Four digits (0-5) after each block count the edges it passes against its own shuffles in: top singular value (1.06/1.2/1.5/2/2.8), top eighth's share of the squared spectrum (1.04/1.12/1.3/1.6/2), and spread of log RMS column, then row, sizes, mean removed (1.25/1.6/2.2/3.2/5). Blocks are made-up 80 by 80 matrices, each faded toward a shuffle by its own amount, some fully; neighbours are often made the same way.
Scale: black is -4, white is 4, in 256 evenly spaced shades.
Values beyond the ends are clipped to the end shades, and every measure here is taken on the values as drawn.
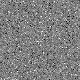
2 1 0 0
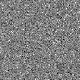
3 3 1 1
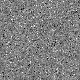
2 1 0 0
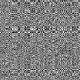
5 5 3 3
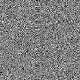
4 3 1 2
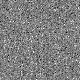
3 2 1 0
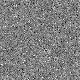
2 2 0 0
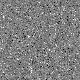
0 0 0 0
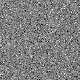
3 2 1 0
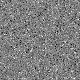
0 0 0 0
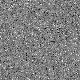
0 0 0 0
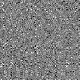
4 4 2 2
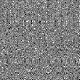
4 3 2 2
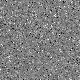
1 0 0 0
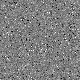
0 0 0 0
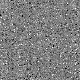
3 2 1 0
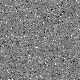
0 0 0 0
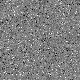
1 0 0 0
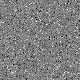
1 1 0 0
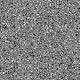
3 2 0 0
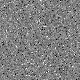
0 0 0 0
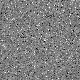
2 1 0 0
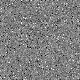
3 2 0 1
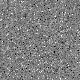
2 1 0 0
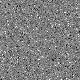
2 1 0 0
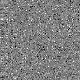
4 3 1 1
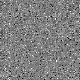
3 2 1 1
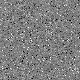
2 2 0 1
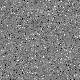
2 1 0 0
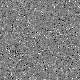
1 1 0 0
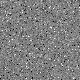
2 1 0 0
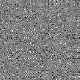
4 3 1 2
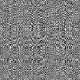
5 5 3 3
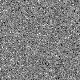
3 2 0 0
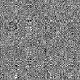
4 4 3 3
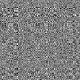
4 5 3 3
